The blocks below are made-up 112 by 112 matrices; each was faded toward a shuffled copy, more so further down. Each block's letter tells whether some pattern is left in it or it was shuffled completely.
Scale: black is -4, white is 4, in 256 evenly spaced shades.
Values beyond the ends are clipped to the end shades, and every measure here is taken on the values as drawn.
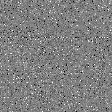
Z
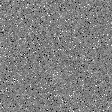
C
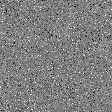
C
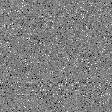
Z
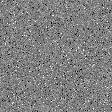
C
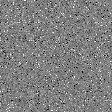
Z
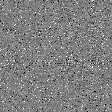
Z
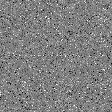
Z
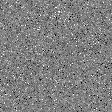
C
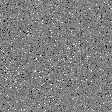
C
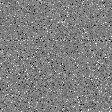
Z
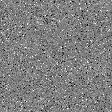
Z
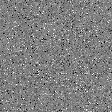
Z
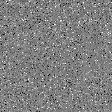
Z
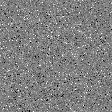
Z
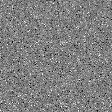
Z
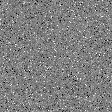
C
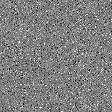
Z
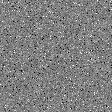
C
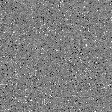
Z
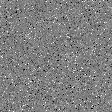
C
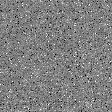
Z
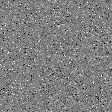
C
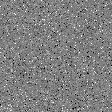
Z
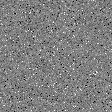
C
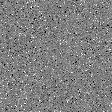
C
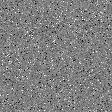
C
